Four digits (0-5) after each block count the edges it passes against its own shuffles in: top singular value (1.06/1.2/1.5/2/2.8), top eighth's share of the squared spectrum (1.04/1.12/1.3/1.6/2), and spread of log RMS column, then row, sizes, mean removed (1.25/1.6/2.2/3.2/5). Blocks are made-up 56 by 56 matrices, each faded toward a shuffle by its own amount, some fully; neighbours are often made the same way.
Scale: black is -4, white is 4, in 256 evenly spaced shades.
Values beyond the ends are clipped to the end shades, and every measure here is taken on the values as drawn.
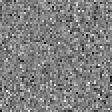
3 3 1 0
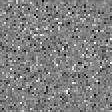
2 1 0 0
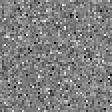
0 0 0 0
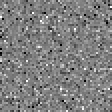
1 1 0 0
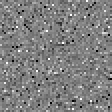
0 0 0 0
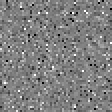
1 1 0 0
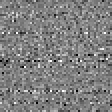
2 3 0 3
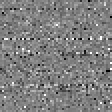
2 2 0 2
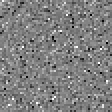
0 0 0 0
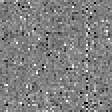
3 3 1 0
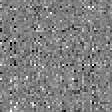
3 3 2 2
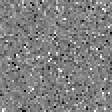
1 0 0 0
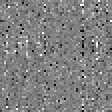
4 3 2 1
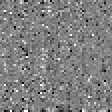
3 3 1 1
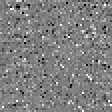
2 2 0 0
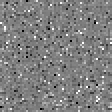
1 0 0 0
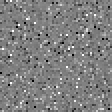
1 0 0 0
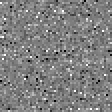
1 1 0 0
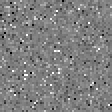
0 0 0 0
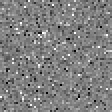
0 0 0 0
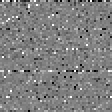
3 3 0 2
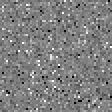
0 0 0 0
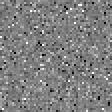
0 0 0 0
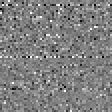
2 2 0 2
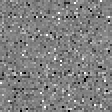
1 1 0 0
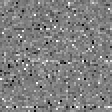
2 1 0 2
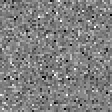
0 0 0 0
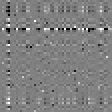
5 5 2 2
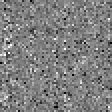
1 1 2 0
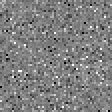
0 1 0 0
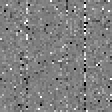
3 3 2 0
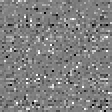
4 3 1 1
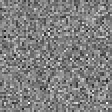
3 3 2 1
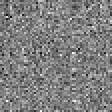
3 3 2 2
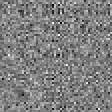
4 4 2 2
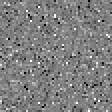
1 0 0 0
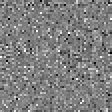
2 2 0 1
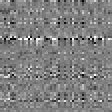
4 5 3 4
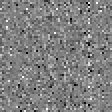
2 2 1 0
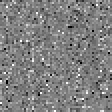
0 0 1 0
